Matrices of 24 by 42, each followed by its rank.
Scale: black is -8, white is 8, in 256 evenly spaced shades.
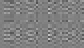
two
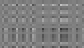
one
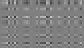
one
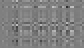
two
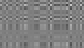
one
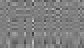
two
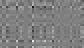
two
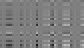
one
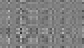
two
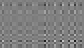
one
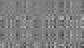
two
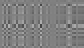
one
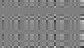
one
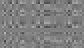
two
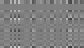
one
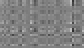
two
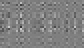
two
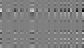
one
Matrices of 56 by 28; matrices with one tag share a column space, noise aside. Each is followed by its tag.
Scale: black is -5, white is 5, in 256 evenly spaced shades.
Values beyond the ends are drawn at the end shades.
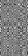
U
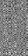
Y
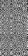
Y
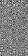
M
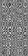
U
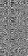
M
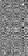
U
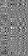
U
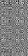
M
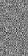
U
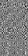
U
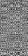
Y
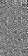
M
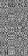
U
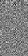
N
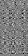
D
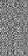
U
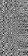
Y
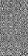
Y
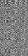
M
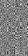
U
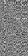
N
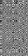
M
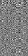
M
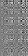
M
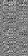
N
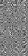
N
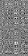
D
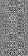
Y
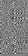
D
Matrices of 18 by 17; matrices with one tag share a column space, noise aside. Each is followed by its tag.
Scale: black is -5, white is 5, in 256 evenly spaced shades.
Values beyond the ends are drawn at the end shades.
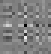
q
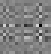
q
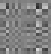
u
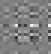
q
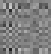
u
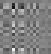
u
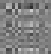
u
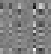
u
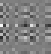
q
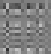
u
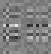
q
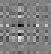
q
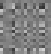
u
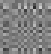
u
